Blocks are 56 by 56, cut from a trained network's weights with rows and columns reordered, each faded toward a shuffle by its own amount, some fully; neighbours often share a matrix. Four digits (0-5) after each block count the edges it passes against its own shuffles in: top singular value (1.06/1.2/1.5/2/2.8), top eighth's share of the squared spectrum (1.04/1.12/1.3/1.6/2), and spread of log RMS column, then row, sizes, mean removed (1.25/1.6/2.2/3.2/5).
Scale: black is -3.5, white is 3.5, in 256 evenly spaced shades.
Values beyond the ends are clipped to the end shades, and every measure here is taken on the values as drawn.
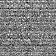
4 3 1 2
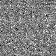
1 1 0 0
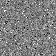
0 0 0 0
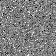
0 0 0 0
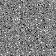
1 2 0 1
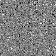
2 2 0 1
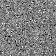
0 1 0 0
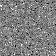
0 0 0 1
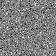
0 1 0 0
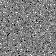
0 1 0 0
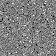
0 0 0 0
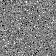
0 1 0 0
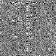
3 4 2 2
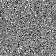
0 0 0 0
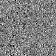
2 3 1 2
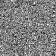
3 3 1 0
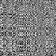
4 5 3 3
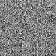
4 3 1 1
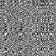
4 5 3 3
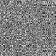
4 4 2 2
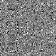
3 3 2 1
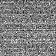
3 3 1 1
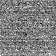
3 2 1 0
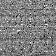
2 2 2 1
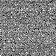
2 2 0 0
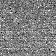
2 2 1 0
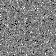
0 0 0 0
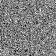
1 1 0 0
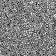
2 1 0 0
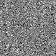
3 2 0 1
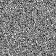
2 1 0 0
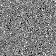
0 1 0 0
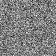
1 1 0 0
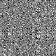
3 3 1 1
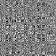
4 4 2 3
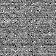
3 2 1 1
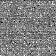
2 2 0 0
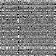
4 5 3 2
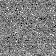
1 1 0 0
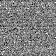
2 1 0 0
